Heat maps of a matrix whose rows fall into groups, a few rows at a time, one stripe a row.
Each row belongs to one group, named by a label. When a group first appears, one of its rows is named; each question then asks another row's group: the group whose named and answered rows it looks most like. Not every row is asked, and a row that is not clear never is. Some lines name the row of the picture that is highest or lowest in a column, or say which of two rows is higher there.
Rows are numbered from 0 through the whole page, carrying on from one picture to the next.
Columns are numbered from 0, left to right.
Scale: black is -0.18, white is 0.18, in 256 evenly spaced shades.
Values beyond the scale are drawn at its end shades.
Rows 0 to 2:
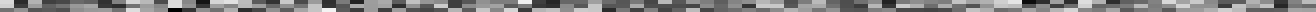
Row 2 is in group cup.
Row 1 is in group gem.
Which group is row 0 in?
gem
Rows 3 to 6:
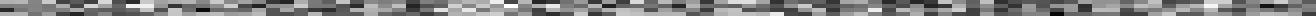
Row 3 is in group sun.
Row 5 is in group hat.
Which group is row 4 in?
cup
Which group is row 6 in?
sun
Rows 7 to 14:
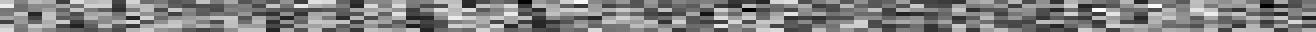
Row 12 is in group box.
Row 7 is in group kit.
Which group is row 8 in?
cup
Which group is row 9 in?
hat
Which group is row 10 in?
cup
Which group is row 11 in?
sun
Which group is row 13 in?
sun
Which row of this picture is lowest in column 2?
10
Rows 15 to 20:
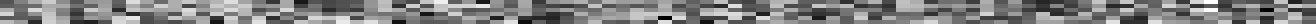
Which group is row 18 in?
sun
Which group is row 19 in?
box
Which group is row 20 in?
box
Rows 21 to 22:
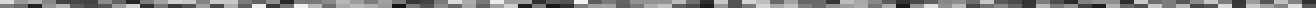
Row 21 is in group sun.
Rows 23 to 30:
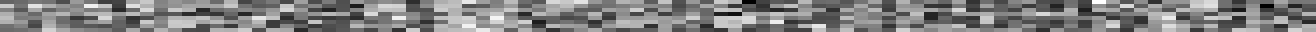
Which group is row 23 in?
hat
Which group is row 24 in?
kit
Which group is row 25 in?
hat
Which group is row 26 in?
cup
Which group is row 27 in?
sun
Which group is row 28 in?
sun
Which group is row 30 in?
gem
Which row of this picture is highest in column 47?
23
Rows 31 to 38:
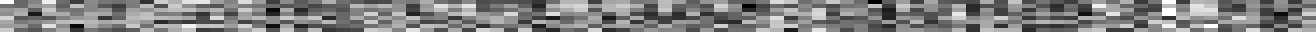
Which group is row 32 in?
hat
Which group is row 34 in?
cup
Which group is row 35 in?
gem
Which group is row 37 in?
kit
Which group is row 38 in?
gem
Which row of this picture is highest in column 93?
34
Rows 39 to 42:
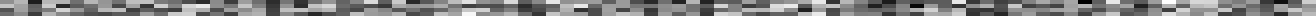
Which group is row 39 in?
cup
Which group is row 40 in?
kit
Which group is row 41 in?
box
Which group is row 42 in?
hat
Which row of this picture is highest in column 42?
39
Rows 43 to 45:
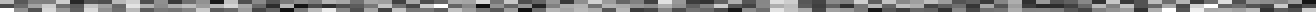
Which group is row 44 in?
kit
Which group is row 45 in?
cup
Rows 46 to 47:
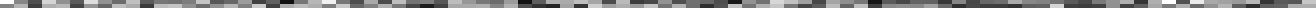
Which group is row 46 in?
cup
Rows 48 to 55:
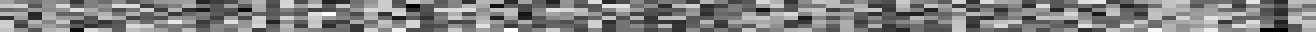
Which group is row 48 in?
gem
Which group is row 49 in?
box
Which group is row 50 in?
hat
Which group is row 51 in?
cup
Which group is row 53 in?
gem
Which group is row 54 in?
gem
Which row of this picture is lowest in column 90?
55
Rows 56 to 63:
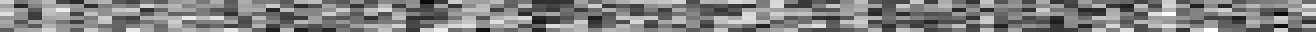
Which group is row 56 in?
sun
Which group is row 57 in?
gem
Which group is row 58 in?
box
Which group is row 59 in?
cup
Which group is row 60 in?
sun
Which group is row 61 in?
sun
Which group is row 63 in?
kit
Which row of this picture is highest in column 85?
63
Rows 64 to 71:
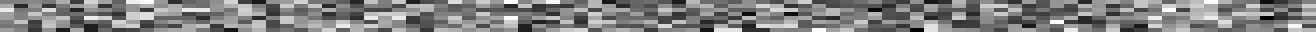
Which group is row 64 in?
cup
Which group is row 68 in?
cup
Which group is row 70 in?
box
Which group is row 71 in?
hat
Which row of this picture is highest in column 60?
71
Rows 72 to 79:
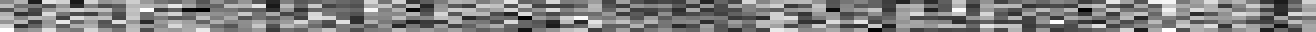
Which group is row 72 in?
cup
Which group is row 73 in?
gem
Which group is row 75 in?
gem
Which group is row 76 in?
kit
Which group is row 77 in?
box
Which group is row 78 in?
gem
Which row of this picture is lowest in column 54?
76
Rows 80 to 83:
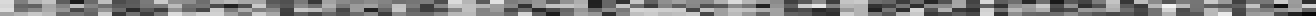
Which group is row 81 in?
hat
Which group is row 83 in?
sun
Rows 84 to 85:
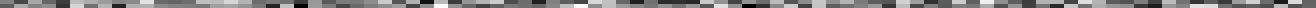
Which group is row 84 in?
gem
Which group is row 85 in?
kit
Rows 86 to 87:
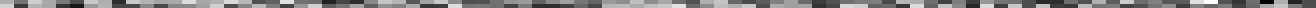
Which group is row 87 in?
sun
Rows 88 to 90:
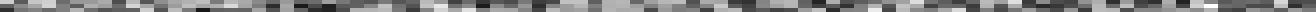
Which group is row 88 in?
kit
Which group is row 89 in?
kit
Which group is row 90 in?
hat
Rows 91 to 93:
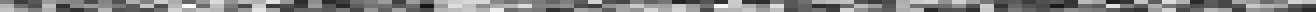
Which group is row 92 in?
sun
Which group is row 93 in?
sun
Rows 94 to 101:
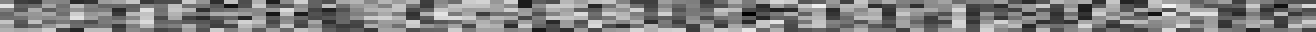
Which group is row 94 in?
box
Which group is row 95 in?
hat
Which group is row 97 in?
kit
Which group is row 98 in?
hat
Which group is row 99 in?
gem
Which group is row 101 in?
sun
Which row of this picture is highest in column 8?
94
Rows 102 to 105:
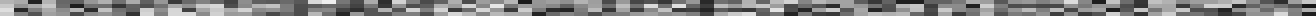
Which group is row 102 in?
cup
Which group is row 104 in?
gem
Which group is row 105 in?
sun
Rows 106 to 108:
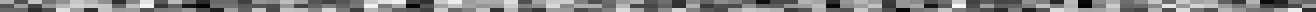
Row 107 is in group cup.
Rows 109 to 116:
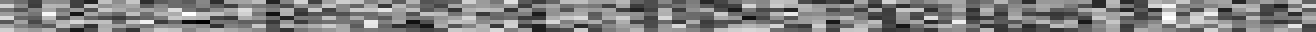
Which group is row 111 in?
gem
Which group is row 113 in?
hat
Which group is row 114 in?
cup
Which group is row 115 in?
box
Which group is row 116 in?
sun
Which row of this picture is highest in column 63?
109
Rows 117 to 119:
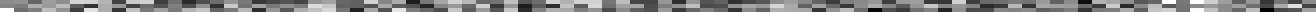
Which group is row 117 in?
cup
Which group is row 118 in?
box
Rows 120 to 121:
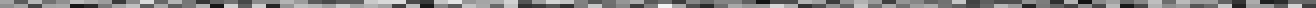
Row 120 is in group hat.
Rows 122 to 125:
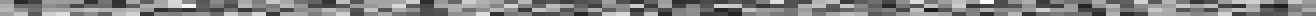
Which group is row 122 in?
gem
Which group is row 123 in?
hat
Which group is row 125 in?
box
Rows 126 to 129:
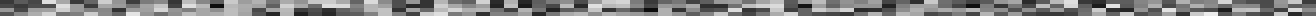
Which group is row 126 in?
box
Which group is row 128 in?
gem
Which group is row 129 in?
kit
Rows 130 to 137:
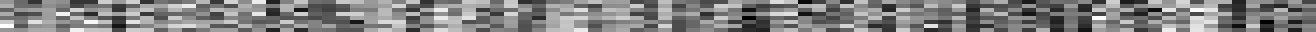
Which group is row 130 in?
box
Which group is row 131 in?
hat
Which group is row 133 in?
box
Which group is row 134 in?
hat
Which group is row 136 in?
hat
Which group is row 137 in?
kit
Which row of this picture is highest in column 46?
135
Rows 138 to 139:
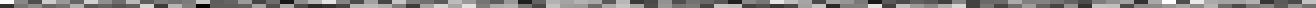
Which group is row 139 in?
hat
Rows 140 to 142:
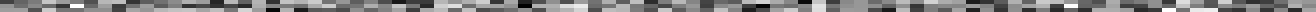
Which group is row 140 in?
box
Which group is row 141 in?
hat
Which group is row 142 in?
kit
